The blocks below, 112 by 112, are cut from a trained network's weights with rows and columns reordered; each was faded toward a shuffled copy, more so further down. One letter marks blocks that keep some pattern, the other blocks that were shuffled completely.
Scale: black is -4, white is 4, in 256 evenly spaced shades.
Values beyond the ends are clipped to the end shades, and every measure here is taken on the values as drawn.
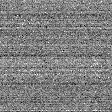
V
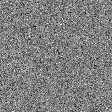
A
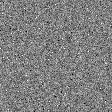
A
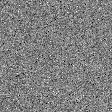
A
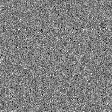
V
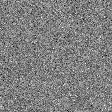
A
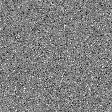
A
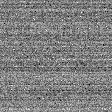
V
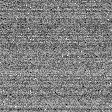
V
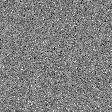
A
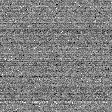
V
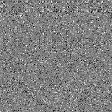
V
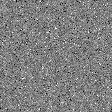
A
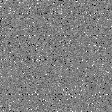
V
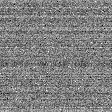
V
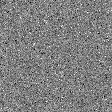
A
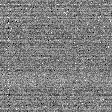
V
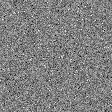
A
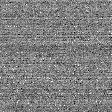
V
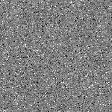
V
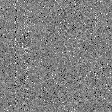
V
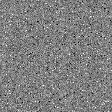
V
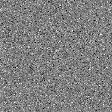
V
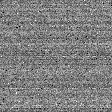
V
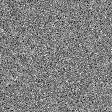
A
